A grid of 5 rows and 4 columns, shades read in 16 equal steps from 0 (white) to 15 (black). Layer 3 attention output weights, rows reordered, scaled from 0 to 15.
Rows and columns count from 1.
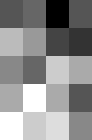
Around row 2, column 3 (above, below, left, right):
15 3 6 12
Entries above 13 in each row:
1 0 0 0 0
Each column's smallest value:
0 0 2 5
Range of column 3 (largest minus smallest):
13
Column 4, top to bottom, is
10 12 5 10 7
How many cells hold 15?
1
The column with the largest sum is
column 4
